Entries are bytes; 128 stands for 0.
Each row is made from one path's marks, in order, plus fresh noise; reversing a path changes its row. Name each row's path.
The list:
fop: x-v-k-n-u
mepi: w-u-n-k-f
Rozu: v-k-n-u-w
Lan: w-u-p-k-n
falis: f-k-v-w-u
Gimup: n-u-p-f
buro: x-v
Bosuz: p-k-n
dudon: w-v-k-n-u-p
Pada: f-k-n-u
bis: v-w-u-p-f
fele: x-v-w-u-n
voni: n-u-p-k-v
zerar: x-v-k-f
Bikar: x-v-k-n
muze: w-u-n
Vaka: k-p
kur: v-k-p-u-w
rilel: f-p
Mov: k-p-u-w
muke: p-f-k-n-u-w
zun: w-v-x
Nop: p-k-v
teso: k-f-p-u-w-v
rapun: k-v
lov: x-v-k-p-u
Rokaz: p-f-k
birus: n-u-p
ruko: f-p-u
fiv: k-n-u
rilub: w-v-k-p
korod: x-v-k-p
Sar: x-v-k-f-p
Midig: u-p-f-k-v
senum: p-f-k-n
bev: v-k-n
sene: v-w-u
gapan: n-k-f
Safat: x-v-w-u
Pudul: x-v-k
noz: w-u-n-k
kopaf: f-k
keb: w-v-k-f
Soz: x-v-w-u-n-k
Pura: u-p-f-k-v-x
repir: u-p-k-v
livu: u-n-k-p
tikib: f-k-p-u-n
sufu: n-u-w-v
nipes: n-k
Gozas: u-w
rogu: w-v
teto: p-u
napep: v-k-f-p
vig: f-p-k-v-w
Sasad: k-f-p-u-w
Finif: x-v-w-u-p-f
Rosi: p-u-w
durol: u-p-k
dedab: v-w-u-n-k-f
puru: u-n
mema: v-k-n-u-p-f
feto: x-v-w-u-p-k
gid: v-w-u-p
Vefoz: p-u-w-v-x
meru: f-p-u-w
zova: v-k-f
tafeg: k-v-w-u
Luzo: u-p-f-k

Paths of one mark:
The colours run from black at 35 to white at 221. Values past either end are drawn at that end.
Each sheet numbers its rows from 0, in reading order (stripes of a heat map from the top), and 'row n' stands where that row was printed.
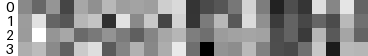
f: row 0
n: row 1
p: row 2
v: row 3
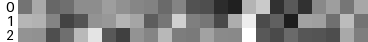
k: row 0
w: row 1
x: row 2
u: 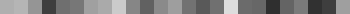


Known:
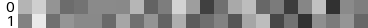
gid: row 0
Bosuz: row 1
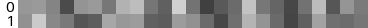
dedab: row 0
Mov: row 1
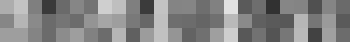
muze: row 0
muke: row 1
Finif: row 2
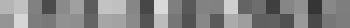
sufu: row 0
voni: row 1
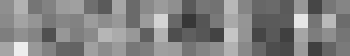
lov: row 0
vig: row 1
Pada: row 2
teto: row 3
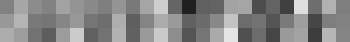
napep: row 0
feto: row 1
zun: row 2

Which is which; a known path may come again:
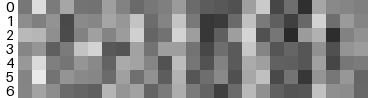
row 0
Vaka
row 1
falis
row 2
sene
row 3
Pudul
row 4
voni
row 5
Bosuz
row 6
Sasad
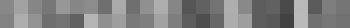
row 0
Pura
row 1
Luzo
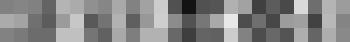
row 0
zova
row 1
zun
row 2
zerar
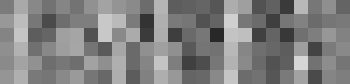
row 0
tikib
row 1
noz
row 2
nipes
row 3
lov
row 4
teso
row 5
feto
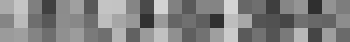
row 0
sufu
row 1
fiv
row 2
Finif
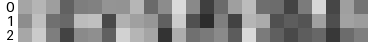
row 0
bis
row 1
bev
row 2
puru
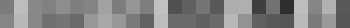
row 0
senum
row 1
muke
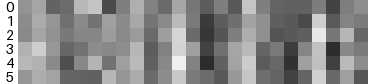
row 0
fop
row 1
Midig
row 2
vig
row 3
gid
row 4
rogu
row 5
meru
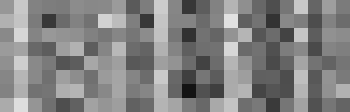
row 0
rilub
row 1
muze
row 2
Nop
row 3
Soz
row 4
Mov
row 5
mema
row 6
rapun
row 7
Rosi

